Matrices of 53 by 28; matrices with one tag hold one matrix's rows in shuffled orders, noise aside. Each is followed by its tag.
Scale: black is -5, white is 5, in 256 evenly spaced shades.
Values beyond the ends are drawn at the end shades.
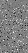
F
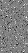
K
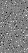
K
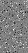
F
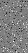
F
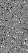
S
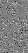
F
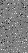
S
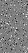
K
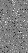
F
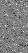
F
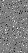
F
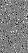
K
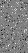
S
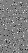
F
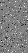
S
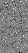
F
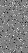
F
